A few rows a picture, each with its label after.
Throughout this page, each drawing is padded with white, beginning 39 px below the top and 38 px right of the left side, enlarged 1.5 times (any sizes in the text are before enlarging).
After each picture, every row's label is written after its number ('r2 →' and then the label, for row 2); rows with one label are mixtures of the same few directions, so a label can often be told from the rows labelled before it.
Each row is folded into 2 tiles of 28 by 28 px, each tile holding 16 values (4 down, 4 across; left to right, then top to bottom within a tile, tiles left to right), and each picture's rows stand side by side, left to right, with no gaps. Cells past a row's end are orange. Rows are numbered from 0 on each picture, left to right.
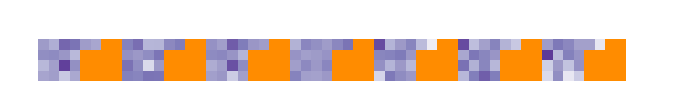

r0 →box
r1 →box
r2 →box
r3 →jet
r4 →jet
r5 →jet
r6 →jet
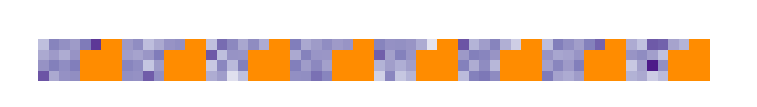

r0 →jet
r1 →box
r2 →jet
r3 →jet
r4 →jet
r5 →jet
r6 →jet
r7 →box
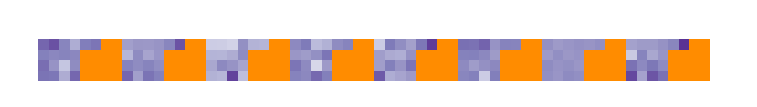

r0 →box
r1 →jet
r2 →box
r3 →box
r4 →jet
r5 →box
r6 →jet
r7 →jet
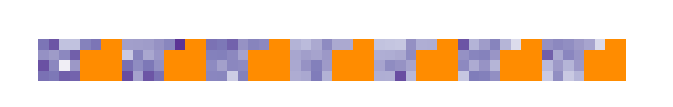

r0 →box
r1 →jet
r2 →box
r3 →box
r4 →box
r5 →jet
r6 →jet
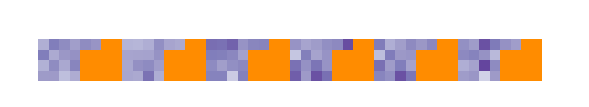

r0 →jet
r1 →box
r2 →box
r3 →jet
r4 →jet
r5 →box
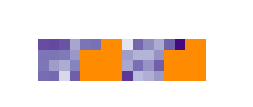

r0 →box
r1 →jet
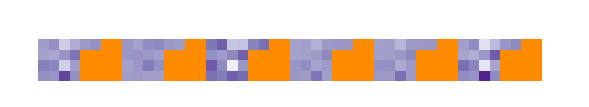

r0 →box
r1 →box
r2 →box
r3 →box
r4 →box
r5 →box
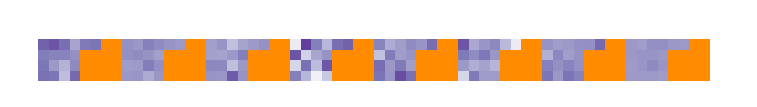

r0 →box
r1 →box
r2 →box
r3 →jet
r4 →jet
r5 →jet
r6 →jet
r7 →box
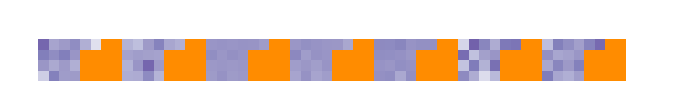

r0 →jet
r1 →box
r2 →jet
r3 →jet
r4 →box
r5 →jet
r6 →jet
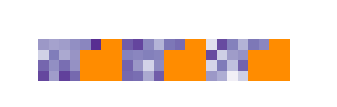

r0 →jet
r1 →box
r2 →jet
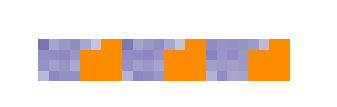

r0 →jet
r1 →jet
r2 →jet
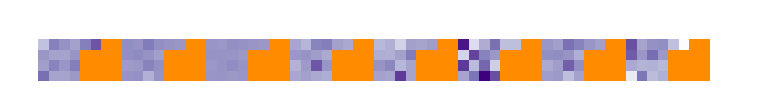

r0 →jet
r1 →box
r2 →box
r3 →box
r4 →box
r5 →jet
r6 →box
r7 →jet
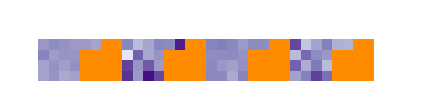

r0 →jet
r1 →jet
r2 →box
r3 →jet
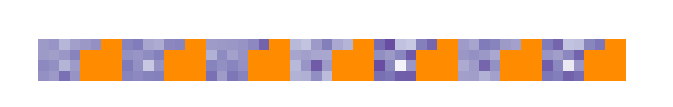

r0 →box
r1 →box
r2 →jet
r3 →box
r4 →box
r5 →box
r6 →box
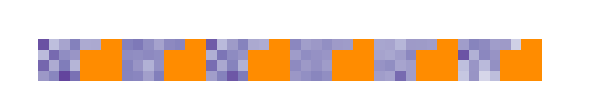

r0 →jet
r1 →box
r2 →jet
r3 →jet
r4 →box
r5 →jet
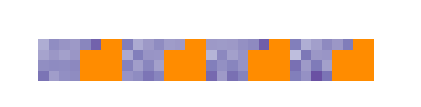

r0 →jet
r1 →jet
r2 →jet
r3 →jet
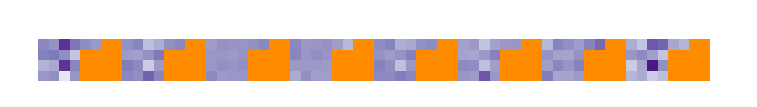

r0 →box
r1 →box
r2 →jet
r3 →jet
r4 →box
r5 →box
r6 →jet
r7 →box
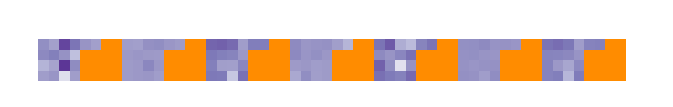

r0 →box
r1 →box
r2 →box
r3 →jet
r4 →box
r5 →box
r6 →box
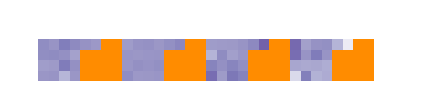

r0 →box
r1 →jet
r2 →jet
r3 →jet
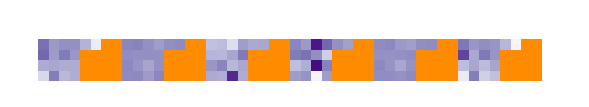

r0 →jet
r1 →box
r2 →box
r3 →box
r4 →box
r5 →jet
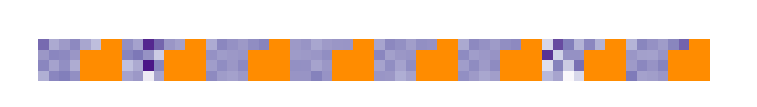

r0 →jet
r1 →box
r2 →jet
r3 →box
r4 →jet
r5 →jet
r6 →jet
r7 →jet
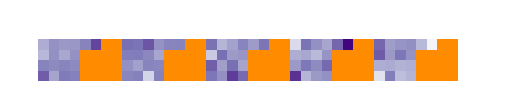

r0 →jet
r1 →box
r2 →jet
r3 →jet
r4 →jet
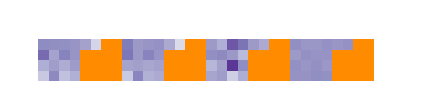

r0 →jet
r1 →jet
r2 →box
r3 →jet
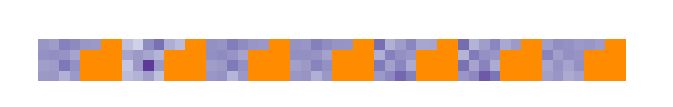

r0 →box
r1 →box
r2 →box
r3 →box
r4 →jet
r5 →jet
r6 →jet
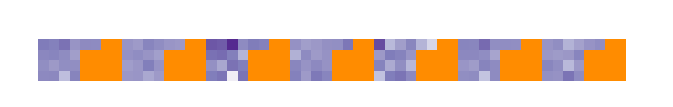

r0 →box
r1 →box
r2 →box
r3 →jet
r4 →jet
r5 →box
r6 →box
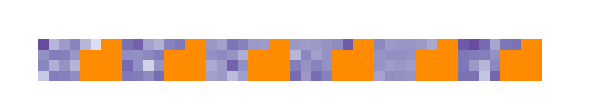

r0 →jet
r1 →box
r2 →box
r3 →jet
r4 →jet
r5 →box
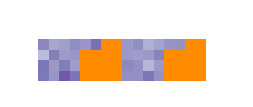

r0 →jet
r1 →box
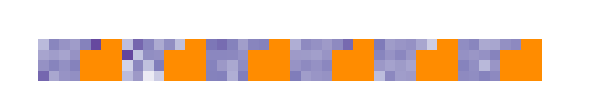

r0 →jet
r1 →jet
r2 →box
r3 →jet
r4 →jet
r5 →box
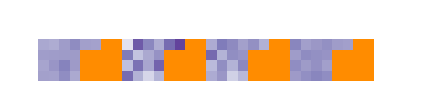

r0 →box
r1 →jet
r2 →jet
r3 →jet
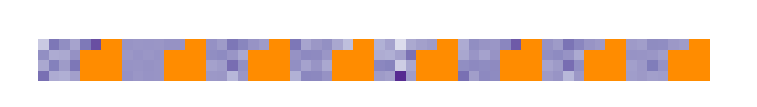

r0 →jet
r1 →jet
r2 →box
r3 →jet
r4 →box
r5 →jet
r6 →box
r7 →box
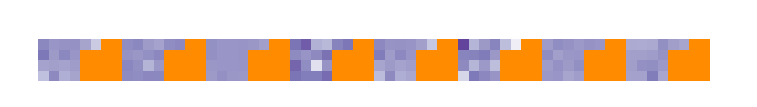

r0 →jet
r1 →box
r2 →jet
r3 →box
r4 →jet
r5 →jet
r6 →jet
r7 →box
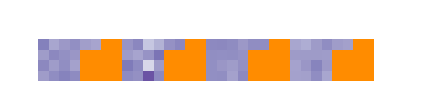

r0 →jet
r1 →box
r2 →box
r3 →box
